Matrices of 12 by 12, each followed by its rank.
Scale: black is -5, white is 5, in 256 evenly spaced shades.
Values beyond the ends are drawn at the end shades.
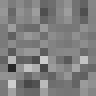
two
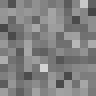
full rank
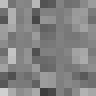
two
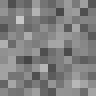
full rank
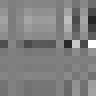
one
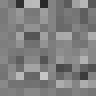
two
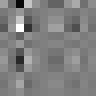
one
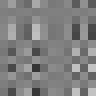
one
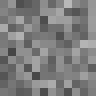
full rank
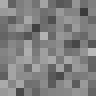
full rank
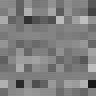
two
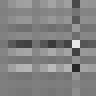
one
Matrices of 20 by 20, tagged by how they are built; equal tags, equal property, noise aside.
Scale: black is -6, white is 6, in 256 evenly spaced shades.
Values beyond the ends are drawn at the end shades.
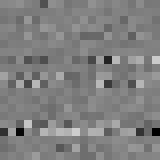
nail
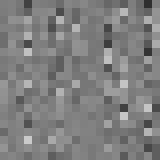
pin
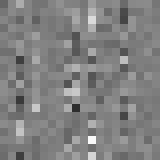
pin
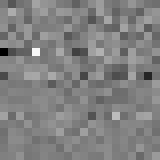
nail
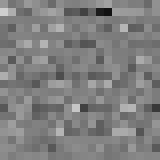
nail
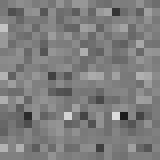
nail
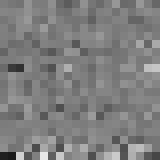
nail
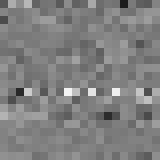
nail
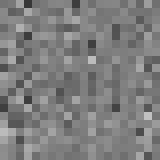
pin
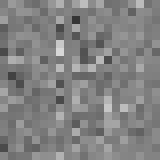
pin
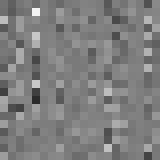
pin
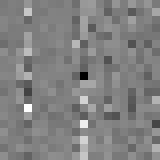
pin
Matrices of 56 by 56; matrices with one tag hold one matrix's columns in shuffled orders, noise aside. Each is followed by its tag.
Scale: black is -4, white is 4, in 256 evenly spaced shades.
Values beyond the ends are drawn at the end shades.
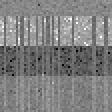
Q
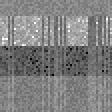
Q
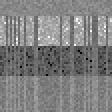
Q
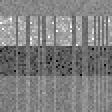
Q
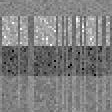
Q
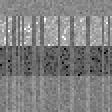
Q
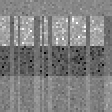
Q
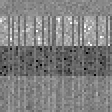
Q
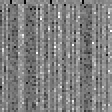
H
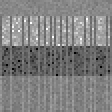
Q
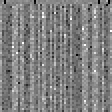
H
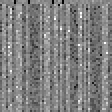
H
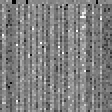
H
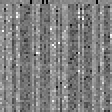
H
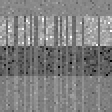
Q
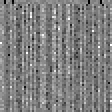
H
